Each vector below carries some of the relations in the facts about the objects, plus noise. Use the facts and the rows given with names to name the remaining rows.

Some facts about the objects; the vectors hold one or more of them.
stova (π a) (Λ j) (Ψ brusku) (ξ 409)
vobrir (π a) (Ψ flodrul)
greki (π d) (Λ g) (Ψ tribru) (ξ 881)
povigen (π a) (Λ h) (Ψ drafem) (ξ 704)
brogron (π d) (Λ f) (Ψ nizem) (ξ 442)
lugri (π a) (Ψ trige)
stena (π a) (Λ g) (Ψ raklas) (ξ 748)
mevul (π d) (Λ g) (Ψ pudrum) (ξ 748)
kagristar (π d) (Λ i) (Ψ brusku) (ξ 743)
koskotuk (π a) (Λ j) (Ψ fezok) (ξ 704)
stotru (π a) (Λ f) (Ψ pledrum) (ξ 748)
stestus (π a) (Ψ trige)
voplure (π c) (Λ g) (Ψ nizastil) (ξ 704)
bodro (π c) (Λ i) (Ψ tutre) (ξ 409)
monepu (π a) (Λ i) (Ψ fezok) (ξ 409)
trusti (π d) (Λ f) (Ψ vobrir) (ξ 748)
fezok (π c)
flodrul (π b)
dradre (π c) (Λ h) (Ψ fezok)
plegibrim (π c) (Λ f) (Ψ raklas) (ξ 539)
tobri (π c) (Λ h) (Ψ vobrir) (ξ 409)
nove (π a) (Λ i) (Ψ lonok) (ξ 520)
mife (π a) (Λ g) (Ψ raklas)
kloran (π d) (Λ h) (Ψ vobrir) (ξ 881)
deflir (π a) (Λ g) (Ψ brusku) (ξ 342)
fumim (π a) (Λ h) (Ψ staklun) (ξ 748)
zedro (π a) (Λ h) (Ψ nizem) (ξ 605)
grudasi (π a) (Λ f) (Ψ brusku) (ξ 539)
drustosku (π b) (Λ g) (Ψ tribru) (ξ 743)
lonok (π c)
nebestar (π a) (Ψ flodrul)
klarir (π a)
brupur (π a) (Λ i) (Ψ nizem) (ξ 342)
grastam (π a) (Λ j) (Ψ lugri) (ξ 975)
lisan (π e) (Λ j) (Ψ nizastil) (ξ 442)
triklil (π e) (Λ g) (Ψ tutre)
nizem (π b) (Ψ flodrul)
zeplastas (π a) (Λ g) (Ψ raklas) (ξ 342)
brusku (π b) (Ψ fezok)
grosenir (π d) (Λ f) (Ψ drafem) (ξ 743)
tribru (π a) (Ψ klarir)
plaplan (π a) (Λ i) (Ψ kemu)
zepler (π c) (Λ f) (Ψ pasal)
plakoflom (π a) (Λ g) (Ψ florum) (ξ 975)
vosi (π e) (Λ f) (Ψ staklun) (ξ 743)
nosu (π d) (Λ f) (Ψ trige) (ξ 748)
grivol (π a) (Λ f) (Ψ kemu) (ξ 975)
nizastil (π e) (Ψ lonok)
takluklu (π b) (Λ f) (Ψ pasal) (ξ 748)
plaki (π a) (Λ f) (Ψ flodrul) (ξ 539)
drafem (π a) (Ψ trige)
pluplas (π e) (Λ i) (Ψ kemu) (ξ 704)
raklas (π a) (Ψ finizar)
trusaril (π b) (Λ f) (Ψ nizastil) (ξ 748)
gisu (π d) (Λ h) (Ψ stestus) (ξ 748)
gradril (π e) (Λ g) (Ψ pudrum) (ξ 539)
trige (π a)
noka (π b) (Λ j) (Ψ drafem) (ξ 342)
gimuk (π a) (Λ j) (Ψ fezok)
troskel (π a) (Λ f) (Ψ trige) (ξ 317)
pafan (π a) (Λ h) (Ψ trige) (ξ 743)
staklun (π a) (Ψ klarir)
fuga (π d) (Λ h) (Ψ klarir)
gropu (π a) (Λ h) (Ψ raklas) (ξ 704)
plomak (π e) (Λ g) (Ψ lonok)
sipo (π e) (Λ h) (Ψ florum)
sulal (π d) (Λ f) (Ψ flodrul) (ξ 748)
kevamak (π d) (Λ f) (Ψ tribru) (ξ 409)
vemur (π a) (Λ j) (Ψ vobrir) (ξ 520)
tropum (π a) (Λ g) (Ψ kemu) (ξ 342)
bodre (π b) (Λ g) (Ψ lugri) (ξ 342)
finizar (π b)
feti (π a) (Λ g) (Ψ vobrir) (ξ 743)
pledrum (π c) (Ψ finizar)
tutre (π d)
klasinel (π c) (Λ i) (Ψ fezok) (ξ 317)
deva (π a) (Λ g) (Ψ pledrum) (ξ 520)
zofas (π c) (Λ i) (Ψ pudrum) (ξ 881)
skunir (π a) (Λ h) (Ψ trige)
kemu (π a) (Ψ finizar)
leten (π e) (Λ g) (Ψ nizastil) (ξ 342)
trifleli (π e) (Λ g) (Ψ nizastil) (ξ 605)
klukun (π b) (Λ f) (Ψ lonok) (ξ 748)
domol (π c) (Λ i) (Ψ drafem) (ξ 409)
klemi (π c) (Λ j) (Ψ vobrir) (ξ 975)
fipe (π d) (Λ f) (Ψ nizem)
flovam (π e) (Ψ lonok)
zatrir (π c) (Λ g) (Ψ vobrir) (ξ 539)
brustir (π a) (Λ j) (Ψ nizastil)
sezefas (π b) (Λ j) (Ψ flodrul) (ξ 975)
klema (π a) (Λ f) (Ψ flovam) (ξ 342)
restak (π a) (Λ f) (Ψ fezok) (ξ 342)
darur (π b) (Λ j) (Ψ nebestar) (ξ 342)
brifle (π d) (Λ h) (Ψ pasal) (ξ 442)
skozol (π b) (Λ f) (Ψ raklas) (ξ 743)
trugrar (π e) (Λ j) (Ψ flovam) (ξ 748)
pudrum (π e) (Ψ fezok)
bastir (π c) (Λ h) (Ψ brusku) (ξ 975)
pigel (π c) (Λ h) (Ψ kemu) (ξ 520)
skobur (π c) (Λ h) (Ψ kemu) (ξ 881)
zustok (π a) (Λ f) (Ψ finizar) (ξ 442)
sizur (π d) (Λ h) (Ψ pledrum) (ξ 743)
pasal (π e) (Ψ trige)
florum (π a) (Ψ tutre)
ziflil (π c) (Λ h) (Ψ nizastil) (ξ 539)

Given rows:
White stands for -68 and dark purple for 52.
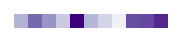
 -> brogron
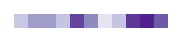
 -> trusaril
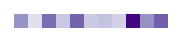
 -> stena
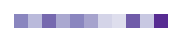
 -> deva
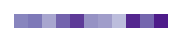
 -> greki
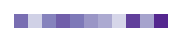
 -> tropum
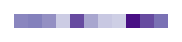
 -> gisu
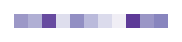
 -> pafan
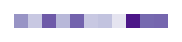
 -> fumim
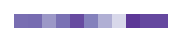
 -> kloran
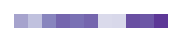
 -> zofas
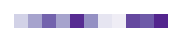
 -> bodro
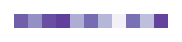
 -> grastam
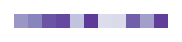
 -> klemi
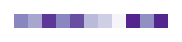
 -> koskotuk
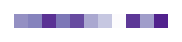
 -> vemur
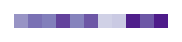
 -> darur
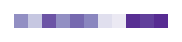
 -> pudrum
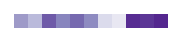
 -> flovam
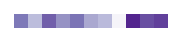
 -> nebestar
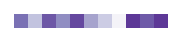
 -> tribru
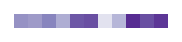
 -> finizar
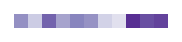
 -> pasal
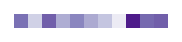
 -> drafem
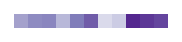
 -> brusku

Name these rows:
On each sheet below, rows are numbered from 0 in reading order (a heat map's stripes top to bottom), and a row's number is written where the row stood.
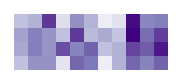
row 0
lisan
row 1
mevul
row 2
bodre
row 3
skozol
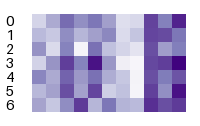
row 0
voplure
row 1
zepler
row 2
zustok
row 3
tobri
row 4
zedro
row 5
feti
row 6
zatrir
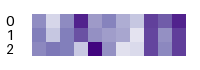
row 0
gradril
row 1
deflir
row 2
sizur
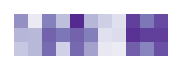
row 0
stotru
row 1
dradre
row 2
vosi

